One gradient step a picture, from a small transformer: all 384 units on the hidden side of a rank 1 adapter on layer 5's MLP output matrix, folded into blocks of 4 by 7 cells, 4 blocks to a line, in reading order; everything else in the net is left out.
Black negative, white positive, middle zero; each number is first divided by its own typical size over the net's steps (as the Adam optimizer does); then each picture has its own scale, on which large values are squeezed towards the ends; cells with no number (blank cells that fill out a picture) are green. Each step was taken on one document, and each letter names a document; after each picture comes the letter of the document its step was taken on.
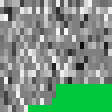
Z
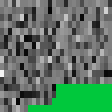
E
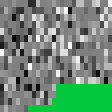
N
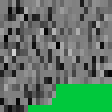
E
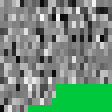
Z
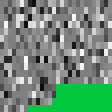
N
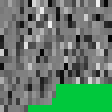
N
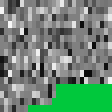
Z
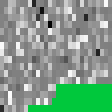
N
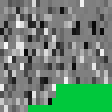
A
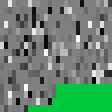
A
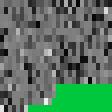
N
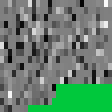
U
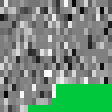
Z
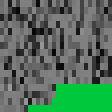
A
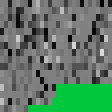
A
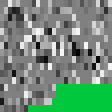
A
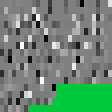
U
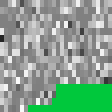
N
